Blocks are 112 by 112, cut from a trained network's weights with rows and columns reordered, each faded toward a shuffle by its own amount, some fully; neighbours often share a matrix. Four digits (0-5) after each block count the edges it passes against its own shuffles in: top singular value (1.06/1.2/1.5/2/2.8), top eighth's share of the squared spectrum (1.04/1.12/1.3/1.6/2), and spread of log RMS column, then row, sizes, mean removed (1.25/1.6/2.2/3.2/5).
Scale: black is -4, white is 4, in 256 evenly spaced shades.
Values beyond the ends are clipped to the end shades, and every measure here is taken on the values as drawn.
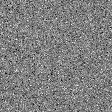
0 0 0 0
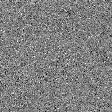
2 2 1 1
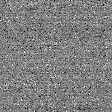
2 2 2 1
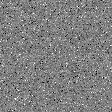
0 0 0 0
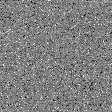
1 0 0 0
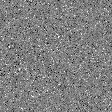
0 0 0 0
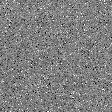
0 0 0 0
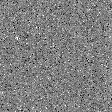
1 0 0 0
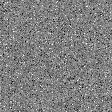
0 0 0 0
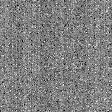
3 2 0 2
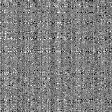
4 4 0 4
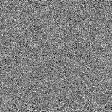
3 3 0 2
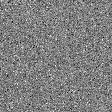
1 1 0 0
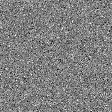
1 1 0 0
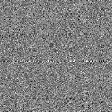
4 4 2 2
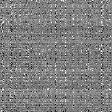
4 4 4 2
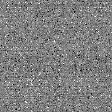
2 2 2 1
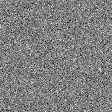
1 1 0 0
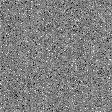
1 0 0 0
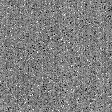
2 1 0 0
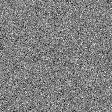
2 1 0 0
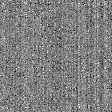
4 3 0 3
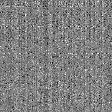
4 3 0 3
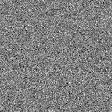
3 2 0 1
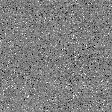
1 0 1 0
